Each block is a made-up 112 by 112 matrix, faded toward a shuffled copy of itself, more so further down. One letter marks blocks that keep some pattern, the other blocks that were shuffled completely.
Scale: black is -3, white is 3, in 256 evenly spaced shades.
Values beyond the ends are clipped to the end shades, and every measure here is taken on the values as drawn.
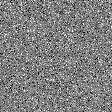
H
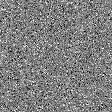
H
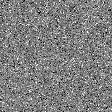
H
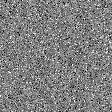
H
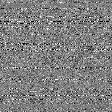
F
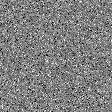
H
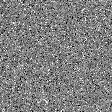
H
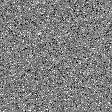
H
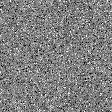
H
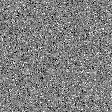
H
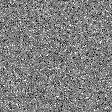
H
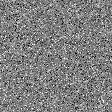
H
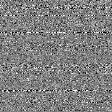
F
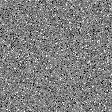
H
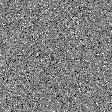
H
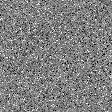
H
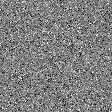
H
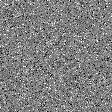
H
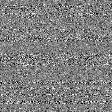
F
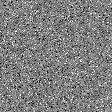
H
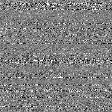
F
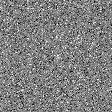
H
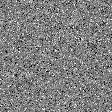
H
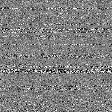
F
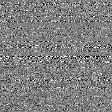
F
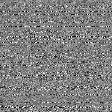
F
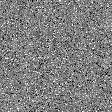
H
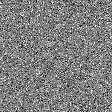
H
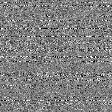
F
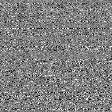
F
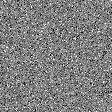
H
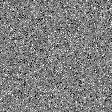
H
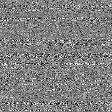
F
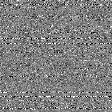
F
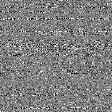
F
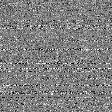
F
